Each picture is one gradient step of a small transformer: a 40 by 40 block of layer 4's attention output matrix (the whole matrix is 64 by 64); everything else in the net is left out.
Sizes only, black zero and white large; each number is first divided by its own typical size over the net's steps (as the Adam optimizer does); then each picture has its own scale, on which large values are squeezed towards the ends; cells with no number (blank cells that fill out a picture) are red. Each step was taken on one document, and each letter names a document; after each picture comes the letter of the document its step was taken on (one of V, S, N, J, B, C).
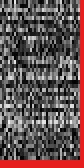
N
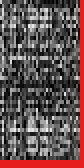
N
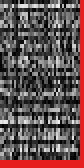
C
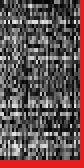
N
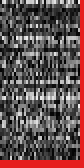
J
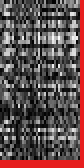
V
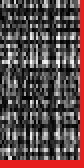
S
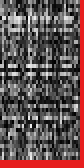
N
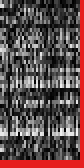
J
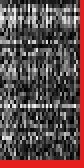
N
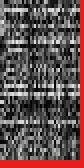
C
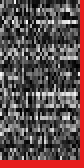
V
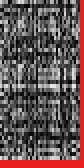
C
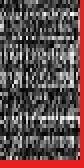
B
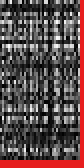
S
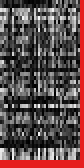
V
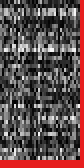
V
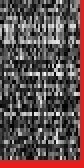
V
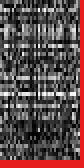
V
